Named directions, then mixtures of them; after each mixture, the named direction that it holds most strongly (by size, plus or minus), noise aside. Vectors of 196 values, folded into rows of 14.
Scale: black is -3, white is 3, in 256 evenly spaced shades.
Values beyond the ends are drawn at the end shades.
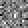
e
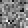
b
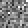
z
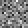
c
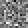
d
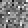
z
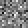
c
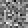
d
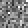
z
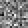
d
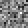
z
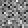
c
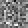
d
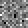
e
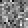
b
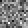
b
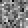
b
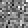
z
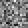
d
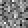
e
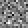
c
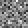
c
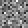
c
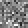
d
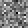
c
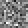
d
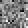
b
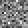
c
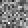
b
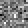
e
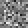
d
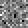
e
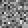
c
